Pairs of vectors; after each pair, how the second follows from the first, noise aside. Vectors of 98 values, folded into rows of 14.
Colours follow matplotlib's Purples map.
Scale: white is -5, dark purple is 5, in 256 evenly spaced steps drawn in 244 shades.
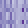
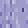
partly zeroed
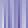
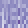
sign-scrambled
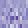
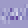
partly zeroed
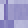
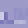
partly zeroed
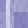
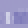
partly zeroed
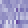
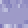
partly zeroed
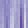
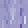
partly zeroed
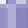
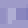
partly zeroed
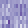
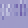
partly zeroed
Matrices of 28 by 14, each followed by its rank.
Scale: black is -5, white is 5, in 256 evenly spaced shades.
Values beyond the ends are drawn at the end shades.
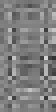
two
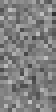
full rank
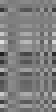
one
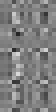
two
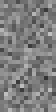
full rank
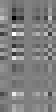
one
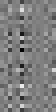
two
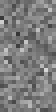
full rank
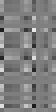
one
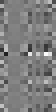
two
